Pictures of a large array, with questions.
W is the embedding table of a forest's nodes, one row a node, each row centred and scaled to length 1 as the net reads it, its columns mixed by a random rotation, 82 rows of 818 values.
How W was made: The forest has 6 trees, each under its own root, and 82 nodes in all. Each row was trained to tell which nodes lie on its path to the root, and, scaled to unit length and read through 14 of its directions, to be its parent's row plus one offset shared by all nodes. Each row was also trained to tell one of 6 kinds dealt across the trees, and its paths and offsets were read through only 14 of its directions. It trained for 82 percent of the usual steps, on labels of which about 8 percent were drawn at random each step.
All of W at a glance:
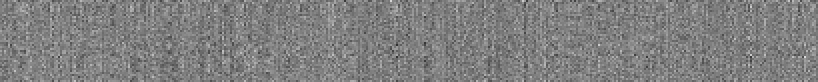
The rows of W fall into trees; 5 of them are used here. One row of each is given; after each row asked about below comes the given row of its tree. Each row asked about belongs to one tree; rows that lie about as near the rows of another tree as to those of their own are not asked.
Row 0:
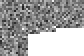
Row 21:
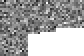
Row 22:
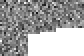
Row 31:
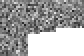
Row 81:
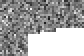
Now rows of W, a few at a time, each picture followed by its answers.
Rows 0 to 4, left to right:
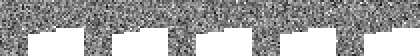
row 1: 0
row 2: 81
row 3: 31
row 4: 22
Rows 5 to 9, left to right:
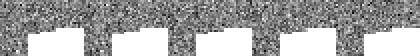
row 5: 31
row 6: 31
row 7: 31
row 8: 31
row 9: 21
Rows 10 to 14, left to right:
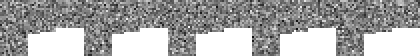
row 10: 31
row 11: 31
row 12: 22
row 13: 0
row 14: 31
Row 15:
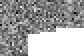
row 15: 21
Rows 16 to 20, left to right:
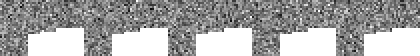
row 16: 0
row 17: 81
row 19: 31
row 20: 81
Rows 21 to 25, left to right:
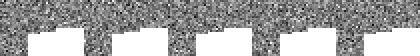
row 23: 21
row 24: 31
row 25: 22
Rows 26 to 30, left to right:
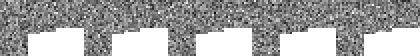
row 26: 31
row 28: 22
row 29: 21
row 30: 0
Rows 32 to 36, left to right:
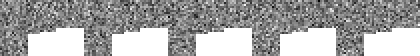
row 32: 31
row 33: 81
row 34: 31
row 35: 0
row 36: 21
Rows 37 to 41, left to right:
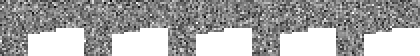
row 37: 22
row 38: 22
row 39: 81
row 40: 31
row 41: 0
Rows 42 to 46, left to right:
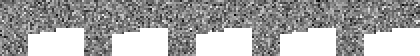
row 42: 81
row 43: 22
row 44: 0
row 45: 0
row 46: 81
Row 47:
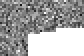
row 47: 31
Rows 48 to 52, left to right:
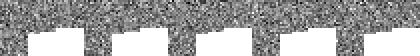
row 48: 31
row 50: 21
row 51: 81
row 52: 22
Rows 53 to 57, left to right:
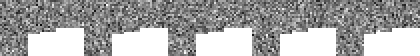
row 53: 21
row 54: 31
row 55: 21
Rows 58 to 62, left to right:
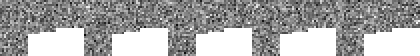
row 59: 81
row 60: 0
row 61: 81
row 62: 81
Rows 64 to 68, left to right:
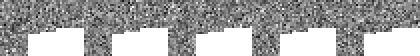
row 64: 81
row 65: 81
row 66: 81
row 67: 81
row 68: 21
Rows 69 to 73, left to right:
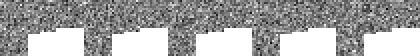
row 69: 0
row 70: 0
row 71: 81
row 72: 81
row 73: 31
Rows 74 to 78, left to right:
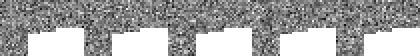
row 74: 21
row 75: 31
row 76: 21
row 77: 81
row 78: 0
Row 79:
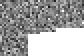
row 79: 22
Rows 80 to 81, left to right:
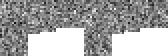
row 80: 81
